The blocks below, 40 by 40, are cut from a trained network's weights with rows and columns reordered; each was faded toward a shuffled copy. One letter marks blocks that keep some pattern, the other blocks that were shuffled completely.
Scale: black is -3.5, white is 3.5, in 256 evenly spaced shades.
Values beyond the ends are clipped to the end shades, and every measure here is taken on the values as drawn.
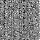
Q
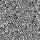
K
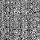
Q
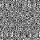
Q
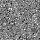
K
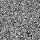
K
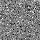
K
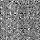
Q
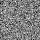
K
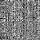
Q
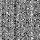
Q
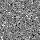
K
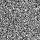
K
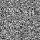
Q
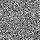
K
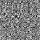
Q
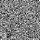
Q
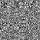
Q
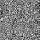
Q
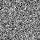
K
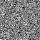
K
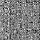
Q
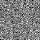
Q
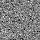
K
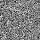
K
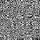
Q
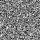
K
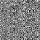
Q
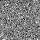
K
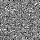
K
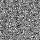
K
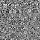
Q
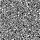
K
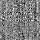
Q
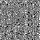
Q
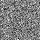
K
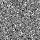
K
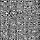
Q
